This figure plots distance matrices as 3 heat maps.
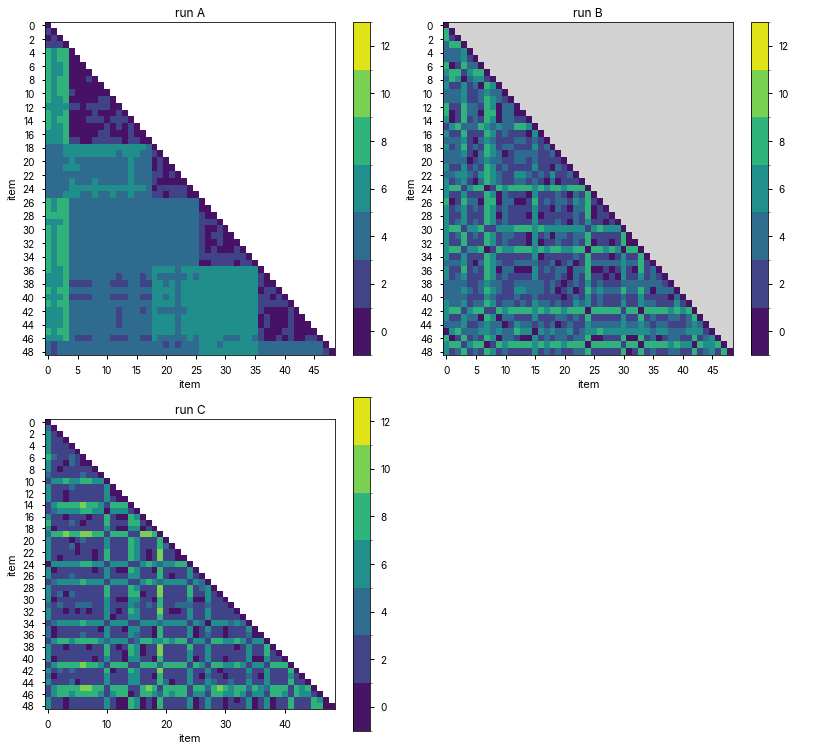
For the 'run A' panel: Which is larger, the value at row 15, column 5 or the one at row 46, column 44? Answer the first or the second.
the second
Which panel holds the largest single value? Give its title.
run C
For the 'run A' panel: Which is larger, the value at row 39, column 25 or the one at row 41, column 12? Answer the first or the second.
the first
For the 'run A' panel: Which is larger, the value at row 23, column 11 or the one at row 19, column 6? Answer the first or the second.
the second
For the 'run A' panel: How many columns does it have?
49
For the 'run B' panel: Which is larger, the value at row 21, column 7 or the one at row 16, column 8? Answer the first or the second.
the first
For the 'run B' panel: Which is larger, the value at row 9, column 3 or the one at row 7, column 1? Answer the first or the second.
the second
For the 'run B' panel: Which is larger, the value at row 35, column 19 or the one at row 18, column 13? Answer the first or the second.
the second
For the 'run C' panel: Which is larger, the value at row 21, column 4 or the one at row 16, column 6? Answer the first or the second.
the first
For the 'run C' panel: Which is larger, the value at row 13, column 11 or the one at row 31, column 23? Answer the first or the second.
the second
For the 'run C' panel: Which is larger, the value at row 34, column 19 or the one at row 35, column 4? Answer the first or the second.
the first
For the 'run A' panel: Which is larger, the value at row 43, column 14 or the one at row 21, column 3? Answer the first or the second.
the second
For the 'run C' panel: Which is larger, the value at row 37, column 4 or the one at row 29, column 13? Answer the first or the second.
the first
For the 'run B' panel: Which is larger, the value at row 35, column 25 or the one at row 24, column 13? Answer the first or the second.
the second
